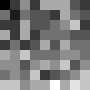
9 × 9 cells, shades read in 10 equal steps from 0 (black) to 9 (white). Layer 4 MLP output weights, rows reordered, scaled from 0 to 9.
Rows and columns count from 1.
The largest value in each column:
7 7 7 7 6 9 7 8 7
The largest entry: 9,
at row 9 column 6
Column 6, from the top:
6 2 4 4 3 4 5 3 9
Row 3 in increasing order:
2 2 2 3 3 4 5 6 7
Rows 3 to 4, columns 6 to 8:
4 5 7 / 4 4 3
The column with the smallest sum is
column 2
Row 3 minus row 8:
-2 -3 2 -4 1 1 1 2 -5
